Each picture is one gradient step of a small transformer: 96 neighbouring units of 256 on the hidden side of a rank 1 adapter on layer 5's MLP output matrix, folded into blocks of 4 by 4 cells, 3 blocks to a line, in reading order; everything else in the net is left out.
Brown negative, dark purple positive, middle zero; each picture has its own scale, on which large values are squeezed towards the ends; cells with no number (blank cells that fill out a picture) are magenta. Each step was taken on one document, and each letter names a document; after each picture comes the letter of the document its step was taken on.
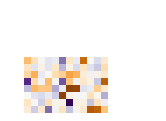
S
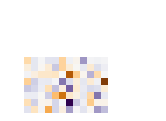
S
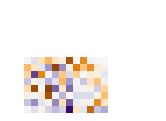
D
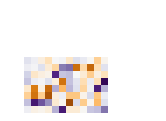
D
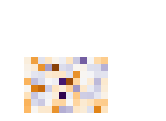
S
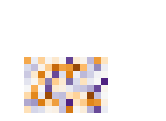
D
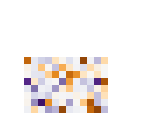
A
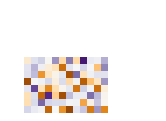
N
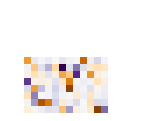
S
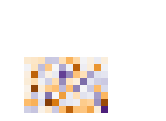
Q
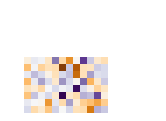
N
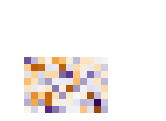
A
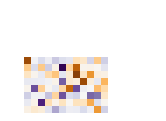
N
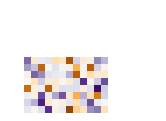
N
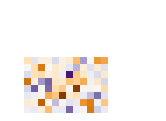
N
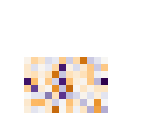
S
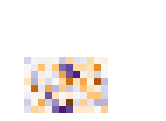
A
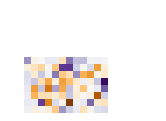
D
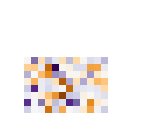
S
